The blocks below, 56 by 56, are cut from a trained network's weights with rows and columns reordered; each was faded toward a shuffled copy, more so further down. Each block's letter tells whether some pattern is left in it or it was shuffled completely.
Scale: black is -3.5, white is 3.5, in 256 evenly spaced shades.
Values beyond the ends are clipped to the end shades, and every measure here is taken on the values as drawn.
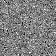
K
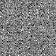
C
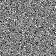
K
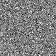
K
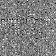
C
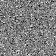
K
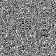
C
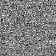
C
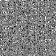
C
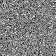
K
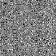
C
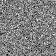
K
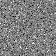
K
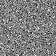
K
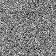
K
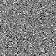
C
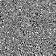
C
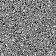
K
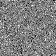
K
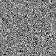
C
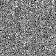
C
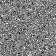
K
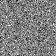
K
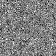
C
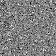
K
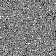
K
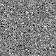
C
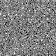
C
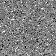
K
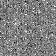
C
